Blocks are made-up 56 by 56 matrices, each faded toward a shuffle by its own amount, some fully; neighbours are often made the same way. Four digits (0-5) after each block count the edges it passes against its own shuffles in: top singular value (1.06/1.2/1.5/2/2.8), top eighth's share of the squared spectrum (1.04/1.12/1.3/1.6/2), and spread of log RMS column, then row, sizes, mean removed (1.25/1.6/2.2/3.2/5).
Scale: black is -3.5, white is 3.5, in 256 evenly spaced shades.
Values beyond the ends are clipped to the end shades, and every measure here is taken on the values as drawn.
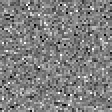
0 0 0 0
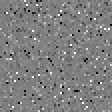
0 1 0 0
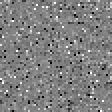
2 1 0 0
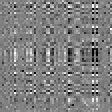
5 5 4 3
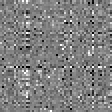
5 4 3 2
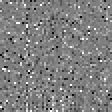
3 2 0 0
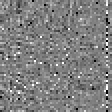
4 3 2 1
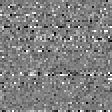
2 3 0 3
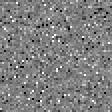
0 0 0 0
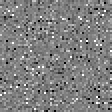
3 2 0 0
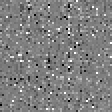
2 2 1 1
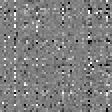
2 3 3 2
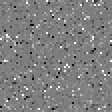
0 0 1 0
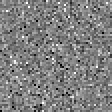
0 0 0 0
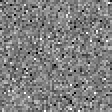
0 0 0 0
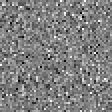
3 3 1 1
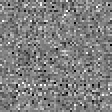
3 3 1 2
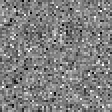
3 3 1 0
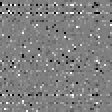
4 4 1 2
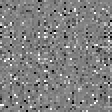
3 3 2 1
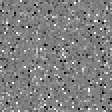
1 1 0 0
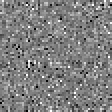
3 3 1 1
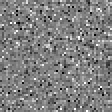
2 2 0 0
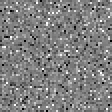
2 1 0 0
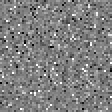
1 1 0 0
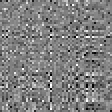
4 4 3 2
